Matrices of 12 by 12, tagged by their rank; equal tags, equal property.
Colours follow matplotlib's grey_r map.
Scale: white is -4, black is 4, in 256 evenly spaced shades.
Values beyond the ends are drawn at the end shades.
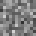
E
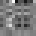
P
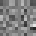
P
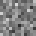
E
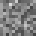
E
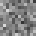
E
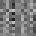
P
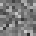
E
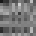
P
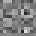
P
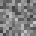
E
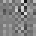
P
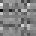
P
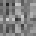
P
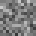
E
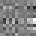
P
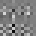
P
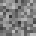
E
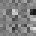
P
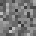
E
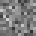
E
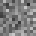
E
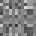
P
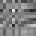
P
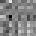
P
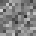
E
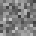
E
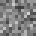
E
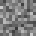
E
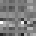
P
